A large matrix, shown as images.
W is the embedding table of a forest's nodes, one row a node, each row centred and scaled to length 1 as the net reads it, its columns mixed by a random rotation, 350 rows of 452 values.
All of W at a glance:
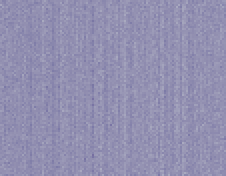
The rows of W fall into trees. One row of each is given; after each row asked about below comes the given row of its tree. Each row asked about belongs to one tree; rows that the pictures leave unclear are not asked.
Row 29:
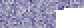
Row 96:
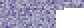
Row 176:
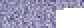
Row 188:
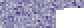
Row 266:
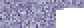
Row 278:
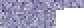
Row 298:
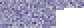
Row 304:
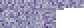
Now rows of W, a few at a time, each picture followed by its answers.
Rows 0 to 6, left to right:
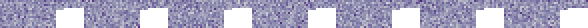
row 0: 176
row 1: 176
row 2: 266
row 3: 304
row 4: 176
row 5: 278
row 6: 176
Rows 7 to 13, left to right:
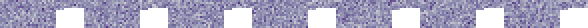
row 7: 266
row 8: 298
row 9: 298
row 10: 188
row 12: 304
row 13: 304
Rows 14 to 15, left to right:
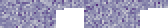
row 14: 278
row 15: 278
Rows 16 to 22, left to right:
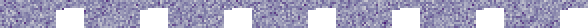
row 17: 188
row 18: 298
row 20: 304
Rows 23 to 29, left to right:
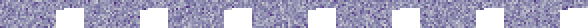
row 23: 96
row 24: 29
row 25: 188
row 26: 176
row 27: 176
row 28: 304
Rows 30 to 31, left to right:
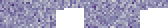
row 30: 278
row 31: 304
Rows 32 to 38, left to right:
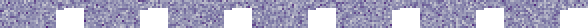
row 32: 304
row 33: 278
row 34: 298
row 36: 188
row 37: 176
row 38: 278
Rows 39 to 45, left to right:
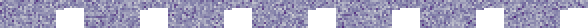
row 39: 188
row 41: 176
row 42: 304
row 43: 96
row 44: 304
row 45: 188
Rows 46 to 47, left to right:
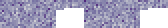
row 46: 278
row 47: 278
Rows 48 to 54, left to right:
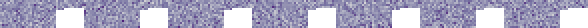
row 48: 298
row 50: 304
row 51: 266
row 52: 176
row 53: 298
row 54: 188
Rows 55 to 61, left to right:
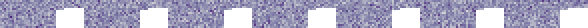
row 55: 188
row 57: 266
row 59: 298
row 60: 266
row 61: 176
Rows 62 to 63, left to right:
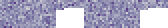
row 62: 304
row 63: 266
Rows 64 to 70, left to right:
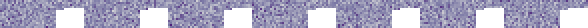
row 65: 96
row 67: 188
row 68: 298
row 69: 266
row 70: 176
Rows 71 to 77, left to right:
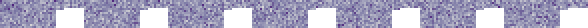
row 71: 278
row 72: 278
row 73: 298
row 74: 188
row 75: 298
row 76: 188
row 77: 298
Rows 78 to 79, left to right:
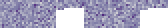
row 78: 298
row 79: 278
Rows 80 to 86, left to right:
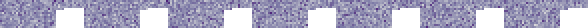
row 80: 278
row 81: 176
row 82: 96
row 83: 188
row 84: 96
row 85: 96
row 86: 278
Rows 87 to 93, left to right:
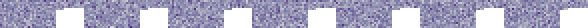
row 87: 176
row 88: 304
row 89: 96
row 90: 176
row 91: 298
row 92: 298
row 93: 188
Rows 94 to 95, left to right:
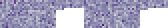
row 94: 96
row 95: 278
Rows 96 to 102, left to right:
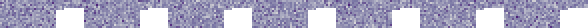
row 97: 278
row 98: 304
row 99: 266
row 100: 278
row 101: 176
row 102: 304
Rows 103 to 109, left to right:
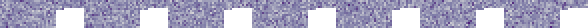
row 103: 96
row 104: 96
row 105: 266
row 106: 29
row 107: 278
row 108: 304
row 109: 304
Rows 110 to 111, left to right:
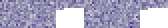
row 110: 176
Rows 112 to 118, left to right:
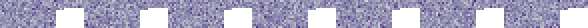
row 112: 278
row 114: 188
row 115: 304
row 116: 304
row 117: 278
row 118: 176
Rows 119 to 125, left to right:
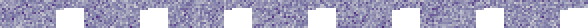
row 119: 188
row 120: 304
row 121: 298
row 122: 298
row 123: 304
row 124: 188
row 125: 176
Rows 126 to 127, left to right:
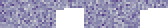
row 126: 278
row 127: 278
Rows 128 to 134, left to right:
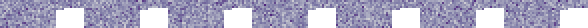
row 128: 96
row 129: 298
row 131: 278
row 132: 176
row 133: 278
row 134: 278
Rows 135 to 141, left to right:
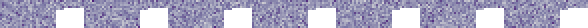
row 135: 176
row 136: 176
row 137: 304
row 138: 176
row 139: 304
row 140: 188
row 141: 304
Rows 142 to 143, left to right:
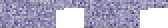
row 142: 266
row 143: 96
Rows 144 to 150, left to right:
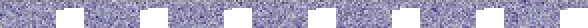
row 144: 176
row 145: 304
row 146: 298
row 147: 304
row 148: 96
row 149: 298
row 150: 188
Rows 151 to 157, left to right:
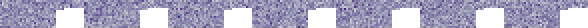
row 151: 96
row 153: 188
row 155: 188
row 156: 188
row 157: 298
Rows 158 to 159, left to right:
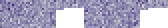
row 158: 278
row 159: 278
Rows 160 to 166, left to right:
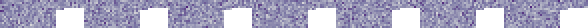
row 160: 278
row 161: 29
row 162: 188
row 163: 176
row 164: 188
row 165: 278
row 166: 176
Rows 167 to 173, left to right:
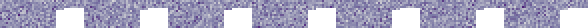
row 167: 266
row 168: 304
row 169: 304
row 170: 96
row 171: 266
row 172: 188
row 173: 188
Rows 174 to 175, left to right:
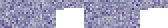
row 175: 188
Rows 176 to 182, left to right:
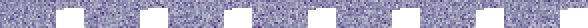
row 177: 188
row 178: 304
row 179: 96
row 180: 96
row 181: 96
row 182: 176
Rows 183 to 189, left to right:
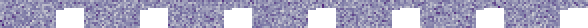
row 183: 304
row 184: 278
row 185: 176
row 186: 96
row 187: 298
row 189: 298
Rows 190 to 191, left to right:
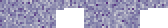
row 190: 278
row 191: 278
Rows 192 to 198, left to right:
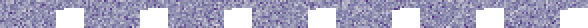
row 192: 29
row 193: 96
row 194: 176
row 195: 304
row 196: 29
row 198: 304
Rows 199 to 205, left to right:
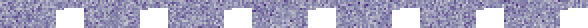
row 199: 304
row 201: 188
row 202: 278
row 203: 278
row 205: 278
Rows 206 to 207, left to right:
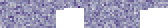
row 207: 29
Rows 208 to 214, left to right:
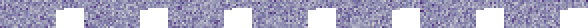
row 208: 96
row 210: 304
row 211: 188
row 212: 188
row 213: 278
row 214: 176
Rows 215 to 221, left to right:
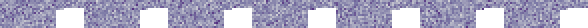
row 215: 188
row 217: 304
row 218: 29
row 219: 188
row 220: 304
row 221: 188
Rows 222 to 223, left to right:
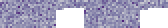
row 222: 188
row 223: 188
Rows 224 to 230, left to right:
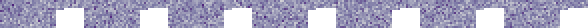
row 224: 278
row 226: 298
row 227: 304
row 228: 96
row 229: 188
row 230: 96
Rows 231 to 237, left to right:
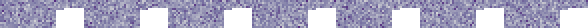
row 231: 278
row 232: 304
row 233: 298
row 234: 176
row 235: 304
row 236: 278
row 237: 176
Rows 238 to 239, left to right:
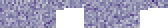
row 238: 304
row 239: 298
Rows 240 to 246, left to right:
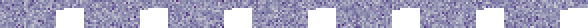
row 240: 278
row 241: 266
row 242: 176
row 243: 29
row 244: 298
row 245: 304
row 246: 304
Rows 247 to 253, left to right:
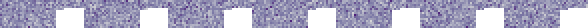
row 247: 176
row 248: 188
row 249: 188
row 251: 278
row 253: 304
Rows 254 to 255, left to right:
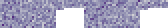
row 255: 188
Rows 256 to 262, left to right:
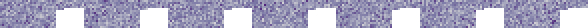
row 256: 304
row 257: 188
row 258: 188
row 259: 278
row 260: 188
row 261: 96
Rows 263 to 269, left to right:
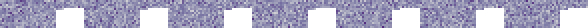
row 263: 188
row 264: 304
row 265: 29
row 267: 304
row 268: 298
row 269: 96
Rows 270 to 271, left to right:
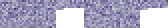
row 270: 188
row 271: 176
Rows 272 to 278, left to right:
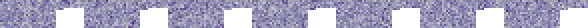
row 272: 29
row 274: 188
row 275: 29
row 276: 188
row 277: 29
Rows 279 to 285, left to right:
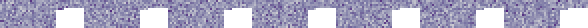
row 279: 29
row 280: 266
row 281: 278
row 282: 266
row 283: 176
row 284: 278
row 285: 278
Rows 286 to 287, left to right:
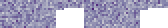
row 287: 278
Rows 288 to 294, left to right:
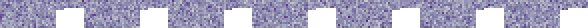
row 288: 176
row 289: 96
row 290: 29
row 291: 298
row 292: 304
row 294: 298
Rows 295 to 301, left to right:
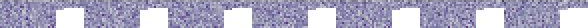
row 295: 266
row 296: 278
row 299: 266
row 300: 176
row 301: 188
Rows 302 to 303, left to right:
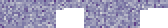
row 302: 176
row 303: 278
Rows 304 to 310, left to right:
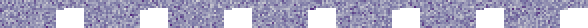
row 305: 298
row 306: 304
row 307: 29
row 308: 188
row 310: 188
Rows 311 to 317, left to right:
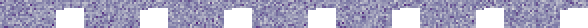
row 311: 96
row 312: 304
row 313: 266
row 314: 96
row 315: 304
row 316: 298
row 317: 29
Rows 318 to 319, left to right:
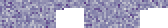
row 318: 304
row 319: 298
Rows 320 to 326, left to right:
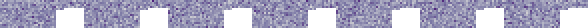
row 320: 298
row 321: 298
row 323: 278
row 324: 188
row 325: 188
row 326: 266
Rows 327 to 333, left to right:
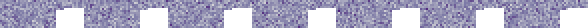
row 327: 304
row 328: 176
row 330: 29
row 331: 278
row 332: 298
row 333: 188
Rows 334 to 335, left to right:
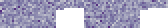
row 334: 188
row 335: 304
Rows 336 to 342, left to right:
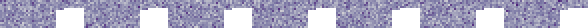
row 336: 29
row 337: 298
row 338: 304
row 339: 96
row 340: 304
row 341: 96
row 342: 278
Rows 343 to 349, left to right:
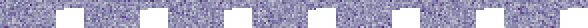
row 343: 96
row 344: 176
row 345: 278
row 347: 176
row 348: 278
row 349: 188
